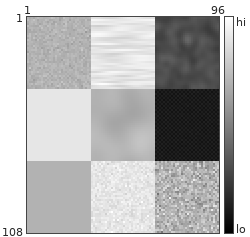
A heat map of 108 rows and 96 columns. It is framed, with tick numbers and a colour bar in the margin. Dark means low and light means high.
It is made of 3 by 3 panels. Panel 1,1: high, fine-grained, faint in contrast. Panel 1,2: very high, streaked across, faint in contrast. Panel 1,3: low, blotchy, faint in contrast. Panel 2,1: very high, flat. Panel 2,2: high, smooth, faint in contrast. Panel 2,3: very low, checkered, faint in contrast. Panel 3,1: high, flat. Panel 3,2: very high, fine-grained, faint in contrast. Panel 3,3: high, fine-grained.
